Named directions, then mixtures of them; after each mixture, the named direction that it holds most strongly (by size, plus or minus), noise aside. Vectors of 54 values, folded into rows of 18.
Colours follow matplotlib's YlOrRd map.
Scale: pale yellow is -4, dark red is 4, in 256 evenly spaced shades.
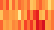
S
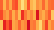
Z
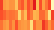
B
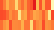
B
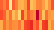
Z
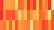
B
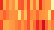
B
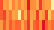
B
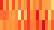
S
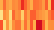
Z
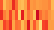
Z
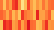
Z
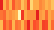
Z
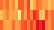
S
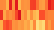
S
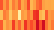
S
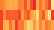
B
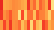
B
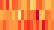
S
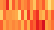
S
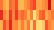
S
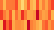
Z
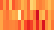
S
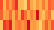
Z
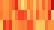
Z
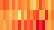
S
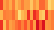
S
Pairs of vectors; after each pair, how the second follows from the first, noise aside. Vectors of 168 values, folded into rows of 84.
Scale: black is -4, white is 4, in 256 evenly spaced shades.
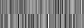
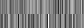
copied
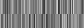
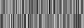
reversed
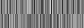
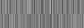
shrunk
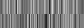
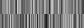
copied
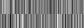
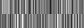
copied
